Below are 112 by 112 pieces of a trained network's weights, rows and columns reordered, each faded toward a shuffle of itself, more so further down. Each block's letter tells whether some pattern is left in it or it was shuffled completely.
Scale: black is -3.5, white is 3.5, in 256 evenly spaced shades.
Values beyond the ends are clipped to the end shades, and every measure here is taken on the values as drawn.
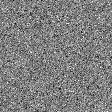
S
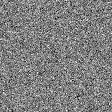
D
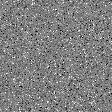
D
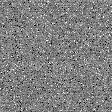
S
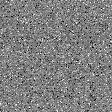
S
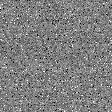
S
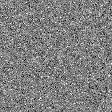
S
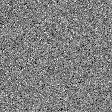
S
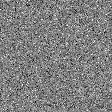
D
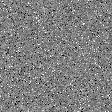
D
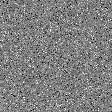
D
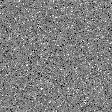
D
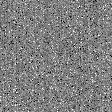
S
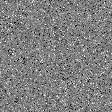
D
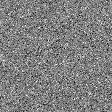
D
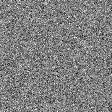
S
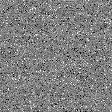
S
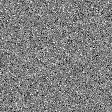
D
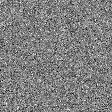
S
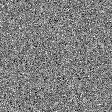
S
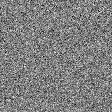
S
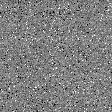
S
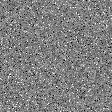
D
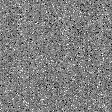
S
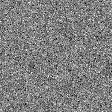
S
